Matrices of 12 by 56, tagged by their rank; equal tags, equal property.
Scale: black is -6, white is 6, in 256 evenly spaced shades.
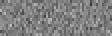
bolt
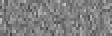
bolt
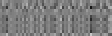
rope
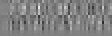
rope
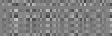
rope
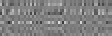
rope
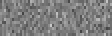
bolt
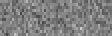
bolt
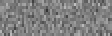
bolt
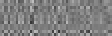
rope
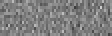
bolt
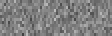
bolt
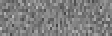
bolt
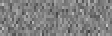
bolt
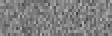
bolt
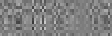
rope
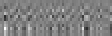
rope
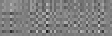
rope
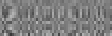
rope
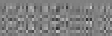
rope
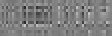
rope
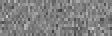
bolt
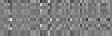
rope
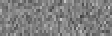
bolt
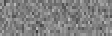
bolt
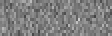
bolt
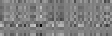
rope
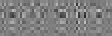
rope
